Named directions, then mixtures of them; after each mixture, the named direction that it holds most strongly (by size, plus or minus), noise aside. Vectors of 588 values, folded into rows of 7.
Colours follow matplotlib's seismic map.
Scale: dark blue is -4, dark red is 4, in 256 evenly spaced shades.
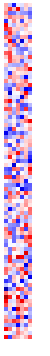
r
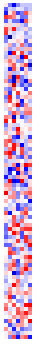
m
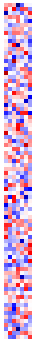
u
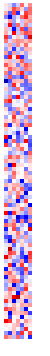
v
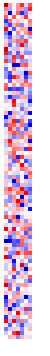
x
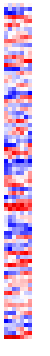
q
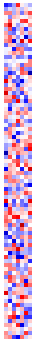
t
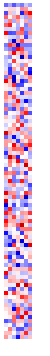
t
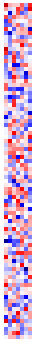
x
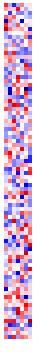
r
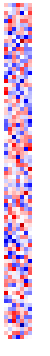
t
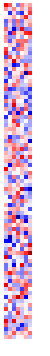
x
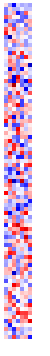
m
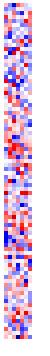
m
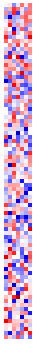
v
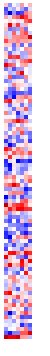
q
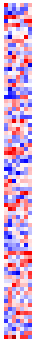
q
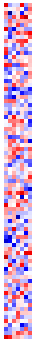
x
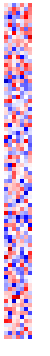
v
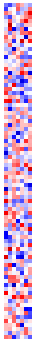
t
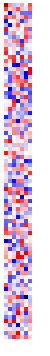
x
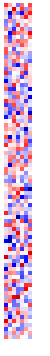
v
